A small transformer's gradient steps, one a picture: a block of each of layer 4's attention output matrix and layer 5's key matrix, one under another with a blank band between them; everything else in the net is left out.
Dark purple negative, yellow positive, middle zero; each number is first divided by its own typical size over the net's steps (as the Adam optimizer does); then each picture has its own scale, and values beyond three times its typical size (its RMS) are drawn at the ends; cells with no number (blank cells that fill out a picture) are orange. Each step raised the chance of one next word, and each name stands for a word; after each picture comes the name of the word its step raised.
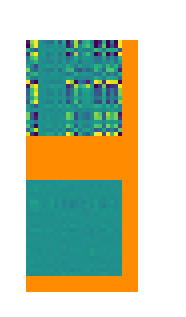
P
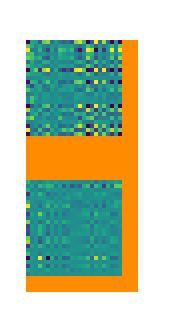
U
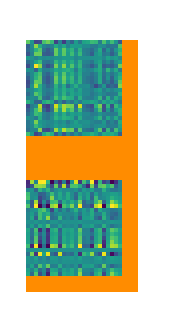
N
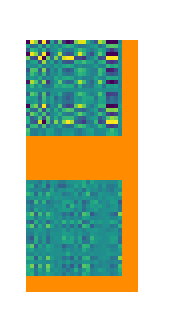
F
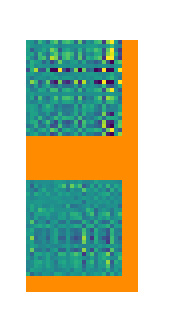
U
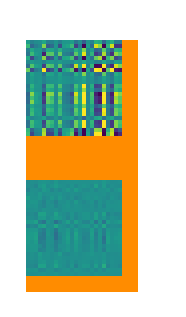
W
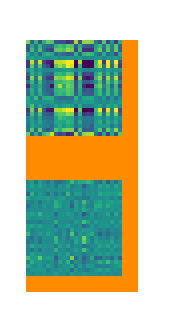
N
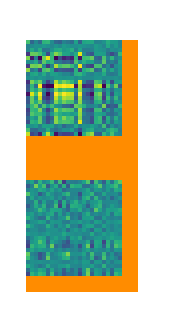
W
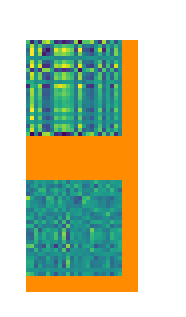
N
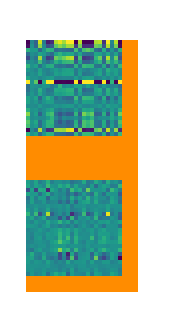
P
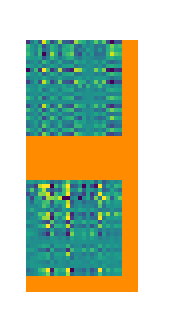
U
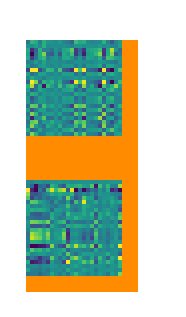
U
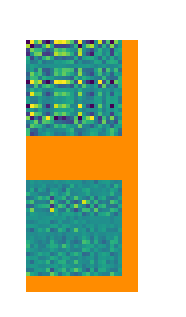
F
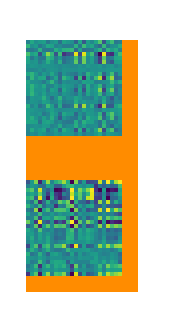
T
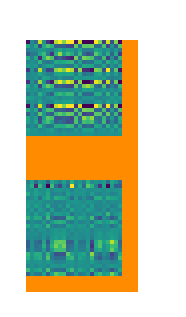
F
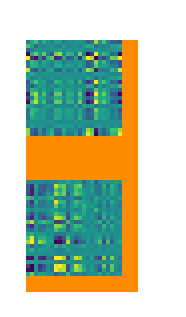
W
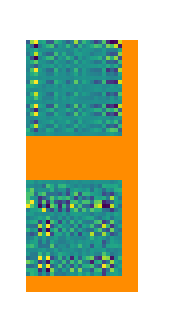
F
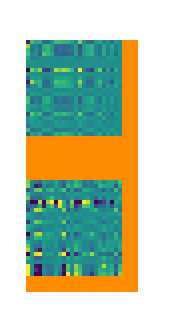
U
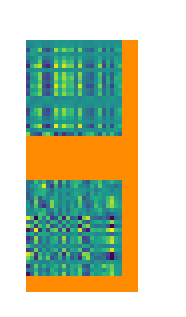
N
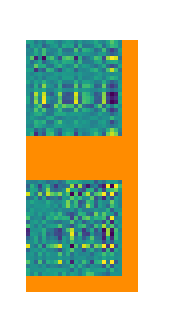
W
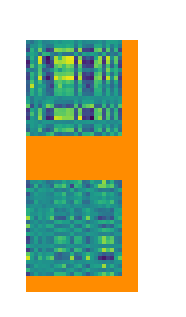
N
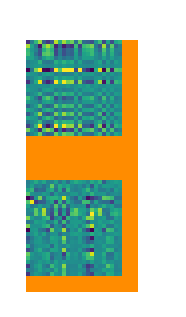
U
